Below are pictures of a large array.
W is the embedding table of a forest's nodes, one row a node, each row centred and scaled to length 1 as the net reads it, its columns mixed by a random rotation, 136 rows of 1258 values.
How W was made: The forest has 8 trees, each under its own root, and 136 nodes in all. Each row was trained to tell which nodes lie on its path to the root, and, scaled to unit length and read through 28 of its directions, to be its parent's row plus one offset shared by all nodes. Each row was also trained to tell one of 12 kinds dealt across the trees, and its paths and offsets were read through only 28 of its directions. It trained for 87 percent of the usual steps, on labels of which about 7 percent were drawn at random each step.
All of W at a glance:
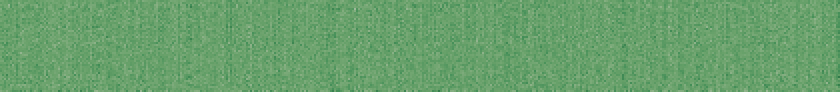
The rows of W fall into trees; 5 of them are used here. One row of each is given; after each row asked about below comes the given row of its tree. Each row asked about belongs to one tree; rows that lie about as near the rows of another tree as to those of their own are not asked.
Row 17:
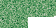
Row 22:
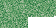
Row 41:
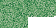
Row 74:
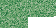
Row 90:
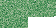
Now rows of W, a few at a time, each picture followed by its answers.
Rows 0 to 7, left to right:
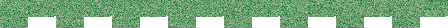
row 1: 41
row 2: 74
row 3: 90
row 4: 41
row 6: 17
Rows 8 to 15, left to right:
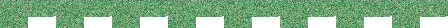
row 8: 17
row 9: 41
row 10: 17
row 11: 90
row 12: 17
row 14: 90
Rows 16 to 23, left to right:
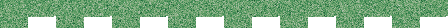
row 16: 22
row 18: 17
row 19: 90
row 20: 17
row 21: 41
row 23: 22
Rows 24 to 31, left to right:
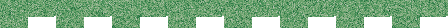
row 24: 41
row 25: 41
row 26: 90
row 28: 90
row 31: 90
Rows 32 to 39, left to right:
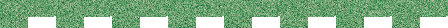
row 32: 22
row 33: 17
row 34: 90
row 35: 17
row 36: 17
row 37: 41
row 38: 90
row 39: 41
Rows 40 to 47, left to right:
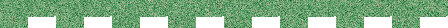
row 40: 41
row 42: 17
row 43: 22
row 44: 90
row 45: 17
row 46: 41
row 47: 41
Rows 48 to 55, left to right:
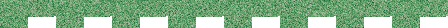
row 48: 90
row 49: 41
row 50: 22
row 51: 90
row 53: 90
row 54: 17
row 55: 17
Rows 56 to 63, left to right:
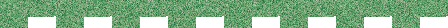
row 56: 74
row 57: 41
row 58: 41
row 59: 17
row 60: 74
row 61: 17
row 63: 41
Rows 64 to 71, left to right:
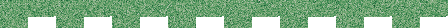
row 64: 17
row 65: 17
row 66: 90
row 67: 17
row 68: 90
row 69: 90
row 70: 74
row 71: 41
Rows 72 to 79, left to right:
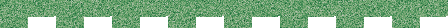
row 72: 90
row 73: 41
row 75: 74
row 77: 90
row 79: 17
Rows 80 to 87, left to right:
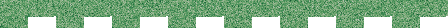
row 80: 90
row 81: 41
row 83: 41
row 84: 90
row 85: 17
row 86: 41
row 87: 17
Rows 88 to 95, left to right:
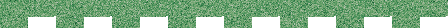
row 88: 17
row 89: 90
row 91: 17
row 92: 22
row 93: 41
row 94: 17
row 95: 74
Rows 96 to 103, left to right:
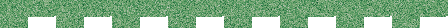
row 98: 90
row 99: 90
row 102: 17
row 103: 41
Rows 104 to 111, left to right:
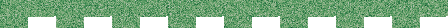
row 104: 90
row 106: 41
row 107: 90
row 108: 90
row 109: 90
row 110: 17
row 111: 17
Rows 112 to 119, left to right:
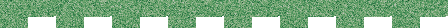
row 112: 17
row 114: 17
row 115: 41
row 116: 41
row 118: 22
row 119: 17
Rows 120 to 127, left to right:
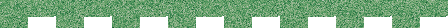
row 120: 90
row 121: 17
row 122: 90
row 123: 74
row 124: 22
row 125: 17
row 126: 41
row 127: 41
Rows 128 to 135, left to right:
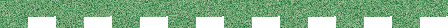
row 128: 90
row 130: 90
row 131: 90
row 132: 74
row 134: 41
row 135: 74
